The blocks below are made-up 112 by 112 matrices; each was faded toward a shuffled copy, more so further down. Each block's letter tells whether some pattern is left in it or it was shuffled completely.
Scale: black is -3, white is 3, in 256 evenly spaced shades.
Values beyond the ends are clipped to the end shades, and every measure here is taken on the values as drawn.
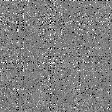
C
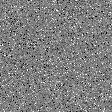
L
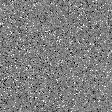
L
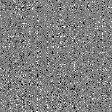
C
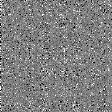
C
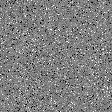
L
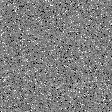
L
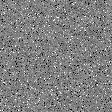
L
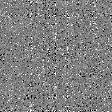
C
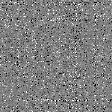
C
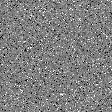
L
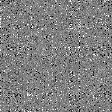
C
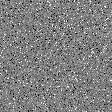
L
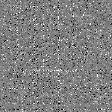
C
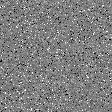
L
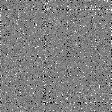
C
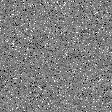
L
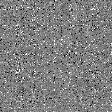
C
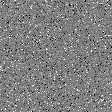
L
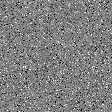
L
